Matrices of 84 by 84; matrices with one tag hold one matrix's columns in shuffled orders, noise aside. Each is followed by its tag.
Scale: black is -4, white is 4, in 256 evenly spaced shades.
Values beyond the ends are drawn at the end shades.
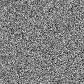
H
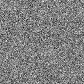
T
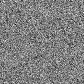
T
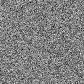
H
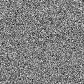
T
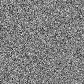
H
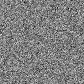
H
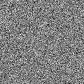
H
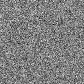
T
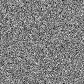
H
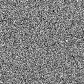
T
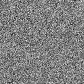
T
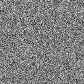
T
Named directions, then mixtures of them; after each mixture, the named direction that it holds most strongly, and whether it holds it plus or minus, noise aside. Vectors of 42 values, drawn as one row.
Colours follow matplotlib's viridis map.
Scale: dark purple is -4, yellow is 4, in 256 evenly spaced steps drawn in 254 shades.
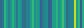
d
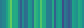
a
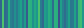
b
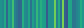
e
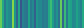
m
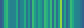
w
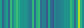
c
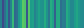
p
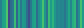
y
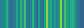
w, plus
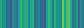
a, minus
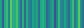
b, minus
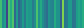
e, plus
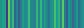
e, plus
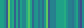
y, minus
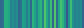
w, plus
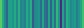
w, minus
